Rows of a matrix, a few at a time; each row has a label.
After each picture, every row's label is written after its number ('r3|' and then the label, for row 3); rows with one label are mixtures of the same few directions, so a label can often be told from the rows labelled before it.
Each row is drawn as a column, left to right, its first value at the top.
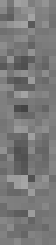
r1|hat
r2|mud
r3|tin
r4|tin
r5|mud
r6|tin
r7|tin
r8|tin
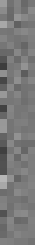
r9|tin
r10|mud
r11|mud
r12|hat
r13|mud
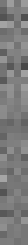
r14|mud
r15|hat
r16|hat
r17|hat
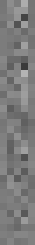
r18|tin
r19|tin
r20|mud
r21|hat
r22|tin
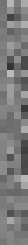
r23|tin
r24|hat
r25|mud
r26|tin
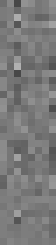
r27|tin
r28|tin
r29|hat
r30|tin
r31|hat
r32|mud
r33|hat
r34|tin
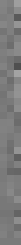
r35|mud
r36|tin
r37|hat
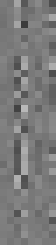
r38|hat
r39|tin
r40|tin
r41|tin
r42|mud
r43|tin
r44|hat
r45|hat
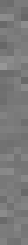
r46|hat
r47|hat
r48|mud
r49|mud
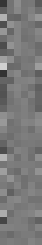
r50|hat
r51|mud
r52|hat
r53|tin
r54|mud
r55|hat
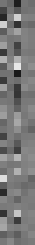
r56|mud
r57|hat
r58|hat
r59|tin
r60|tin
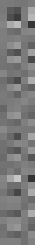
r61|tin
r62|mud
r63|mud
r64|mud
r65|mud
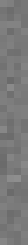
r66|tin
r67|mud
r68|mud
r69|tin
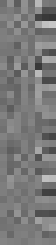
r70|hat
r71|tin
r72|hat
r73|hat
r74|hat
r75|hat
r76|mud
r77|mud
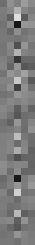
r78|tin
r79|hat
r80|mud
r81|hat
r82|tin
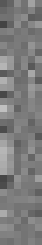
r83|tin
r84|tin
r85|tin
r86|hat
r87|hat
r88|mud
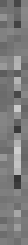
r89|hat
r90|hat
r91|tin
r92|tin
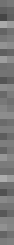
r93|mud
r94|mud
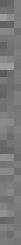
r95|hat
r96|hat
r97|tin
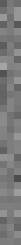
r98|hat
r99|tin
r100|mud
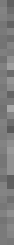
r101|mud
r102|tin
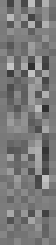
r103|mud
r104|hat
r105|tin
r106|hat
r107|hat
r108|tin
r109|tin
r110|mud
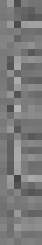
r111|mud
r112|tin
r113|tin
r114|mud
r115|mud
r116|mud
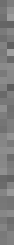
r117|tin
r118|mud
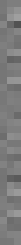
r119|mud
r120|mud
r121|mud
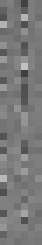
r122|mud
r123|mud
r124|tin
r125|hat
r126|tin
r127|mud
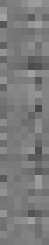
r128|mud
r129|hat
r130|hat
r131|hat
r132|hat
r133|tin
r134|hat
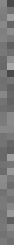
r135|tin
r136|hat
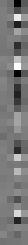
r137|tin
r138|hat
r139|hat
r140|hat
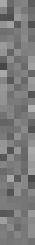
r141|hat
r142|mud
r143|mud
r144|tin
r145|tin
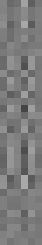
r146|tin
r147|tin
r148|tin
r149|tin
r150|tin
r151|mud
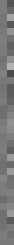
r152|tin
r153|hat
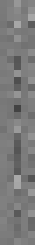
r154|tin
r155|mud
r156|tin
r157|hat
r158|mud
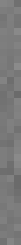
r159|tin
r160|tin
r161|tin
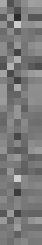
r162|hat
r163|hat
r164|mud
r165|tin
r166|hat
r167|hat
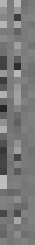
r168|tin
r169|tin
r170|hat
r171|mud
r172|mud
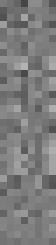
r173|mud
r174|tin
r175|tin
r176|hat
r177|hat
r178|tin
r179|tin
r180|tin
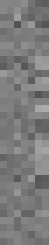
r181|hat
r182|hat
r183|mud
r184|hat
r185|mud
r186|tin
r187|tin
